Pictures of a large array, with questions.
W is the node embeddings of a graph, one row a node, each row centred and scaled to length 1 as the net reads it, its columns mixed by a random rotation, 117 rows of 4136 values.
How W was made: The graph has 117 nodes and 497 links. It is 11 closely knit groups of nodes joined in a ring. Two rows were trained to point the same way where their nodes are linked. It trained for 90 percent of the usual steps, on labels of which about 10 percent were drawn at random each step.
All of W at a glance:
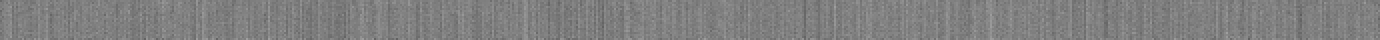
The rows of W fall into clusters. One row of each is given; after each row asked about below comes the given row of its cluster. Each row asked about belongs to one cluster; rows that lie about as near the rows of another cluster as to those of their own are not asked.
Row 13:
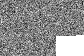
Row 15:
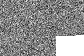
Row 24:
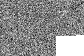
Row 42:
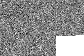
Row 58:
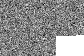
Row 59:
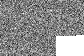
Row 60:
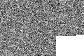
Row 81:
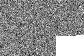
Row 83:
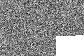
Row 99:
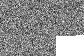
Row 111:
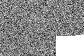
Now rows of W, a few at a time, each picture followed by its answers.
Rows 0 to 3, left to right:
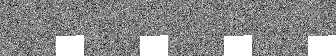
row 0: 58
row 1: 13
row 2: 83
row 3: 99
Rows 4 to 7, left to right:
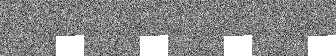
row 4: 15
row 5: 15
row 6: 15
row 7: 15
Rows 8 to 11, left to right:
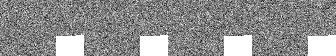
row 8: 111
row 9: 13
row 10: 15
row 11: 24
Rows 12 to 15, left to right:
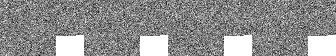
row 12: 58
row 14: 111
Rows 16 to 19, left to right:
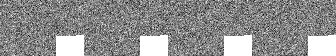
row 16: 81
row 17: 83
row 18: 42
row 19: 42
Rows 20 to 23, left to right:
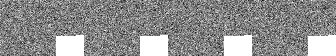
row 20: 58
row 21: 60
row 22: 59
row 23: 24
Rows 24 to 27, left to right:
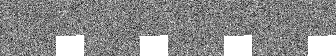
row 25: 15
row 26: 81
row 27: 24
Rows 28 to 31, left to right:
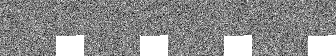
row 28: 58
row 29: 81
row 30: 42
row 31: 59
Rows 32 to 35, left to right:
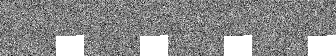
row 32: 59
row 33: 81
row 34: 15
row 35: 15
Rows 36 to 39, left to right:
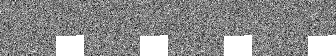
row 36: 59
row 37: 99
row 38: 59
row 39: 81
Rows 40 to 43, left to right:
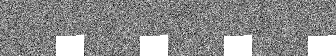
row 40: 111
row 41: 42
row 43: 58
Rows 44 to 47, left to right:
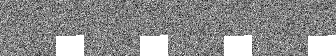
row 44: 60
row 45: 60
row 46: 99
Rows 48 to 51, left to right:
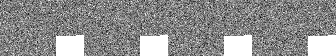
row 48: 81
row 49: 111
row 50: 24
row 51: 58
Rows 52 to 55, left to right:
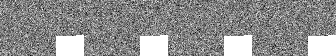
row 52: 59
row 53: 24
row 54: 99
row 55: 111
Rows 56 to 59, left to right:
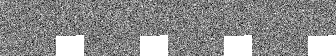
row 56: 83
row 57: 111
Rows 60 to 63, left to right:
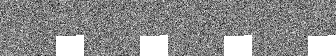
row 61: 42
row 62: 99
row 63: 83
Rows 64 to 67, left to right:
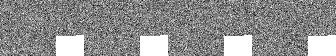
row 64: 59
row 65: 99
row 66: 60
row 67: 24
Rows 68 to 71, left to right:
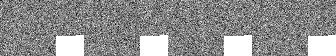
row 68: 99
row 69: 24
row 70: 58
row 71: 99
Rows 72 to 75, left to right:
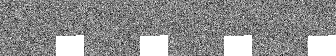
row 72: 58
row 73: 24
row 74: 83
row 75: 59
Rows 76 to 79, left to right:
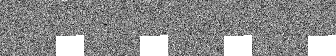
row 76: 13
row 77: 60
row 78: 99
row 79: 99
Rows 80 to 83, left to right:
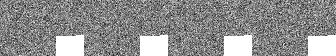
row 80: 111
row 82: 24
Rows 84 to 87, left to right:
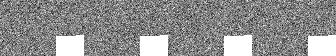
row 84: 42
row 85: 15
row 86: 42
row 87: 99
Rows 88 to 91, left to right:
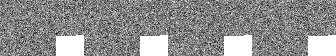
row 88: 13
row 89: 13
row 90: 24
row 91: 58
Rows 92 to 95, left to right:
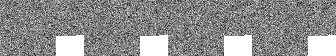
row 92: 58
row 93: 111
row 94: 81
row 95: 24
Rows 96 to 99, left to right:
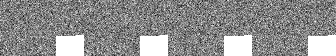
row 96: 42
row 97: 59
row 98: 99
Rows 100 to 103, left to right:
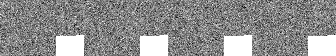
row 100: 83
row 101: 42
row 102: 58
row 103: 83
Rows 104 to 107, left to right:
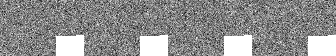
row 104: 60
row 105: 15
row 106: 24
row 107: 13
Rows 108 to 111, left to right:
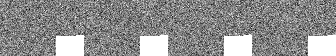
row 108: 58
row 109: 24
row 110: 111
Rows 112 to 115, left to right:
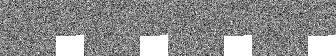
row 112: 58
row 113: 42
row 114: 99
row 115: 81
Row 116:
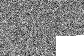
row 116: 81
